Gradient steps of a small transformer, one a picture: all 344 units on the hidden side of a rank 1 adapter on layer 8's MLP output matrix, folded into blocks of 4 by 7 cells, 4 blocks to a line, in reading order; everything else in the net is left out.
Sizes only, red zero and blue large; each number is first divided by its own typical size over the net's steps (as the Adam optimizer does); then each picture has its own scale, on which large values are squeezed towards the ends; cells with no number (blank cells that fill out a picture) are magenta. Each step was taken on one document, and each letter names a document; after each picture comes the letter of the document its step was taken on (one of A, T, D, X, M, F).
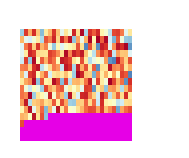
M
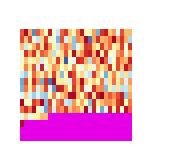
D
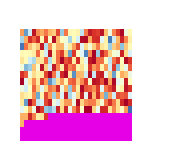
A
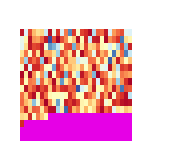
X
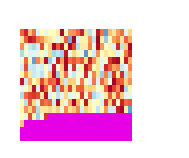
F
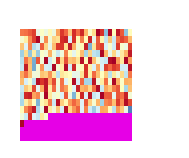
F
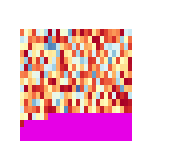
X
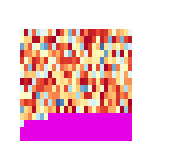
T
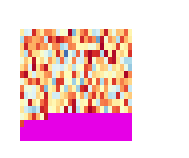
M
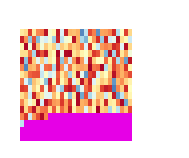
M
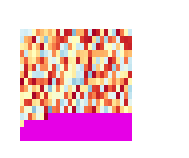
T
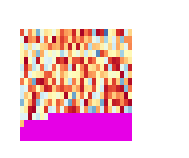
F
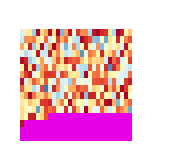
T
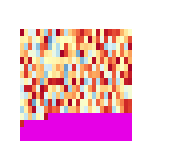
D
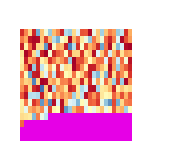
D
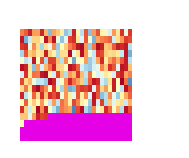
F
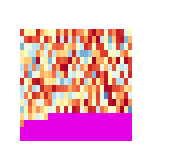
A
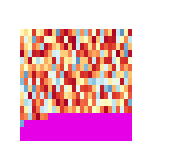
M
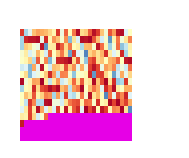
A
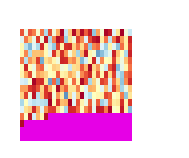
D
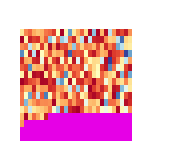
X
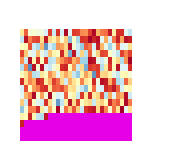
X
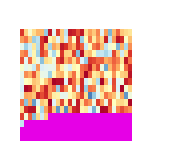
D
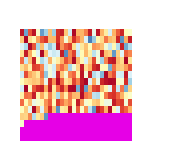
F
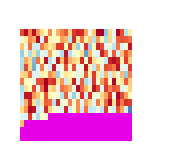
F
